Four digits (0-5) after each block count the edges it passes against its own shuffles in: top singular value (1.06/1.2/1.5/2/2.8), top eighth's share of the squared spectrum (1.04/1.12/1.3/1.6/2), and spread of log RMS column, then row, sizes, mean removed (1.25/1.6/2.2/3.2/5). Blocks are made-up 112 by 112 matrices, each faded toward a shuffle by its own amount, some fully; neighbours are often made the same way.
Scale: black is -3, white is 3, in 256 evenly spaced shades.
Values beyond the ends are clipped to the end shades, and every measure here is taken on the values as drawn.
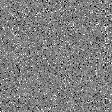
3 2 1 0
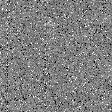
3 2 1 0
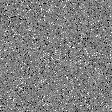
0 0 0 0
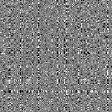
5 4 4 3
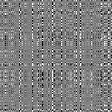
5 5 5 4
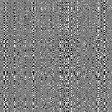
5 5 4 3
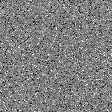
2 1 0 0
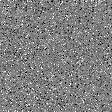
2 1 0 0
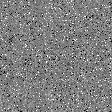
2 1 0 0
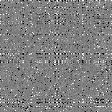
5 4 2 3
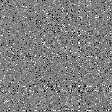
4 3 2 2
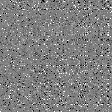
4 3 2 2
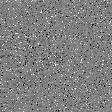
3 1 0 0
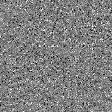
3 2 1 1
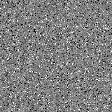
3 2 1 1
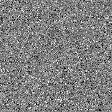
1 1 0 2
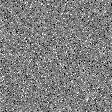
0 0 0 0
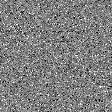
0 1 0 2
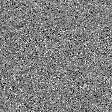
0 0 0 1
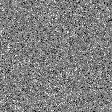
0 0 0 0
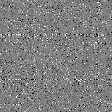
4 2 1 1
